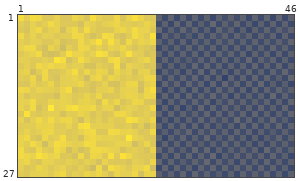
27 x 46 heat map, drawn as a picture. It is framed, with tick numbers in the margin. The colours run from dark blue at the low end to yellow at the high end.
The table splits into one row of 2 panels. Panel 1,1: very high, fine-grained, faint in contrast. Panel 1,2: low, checkered.
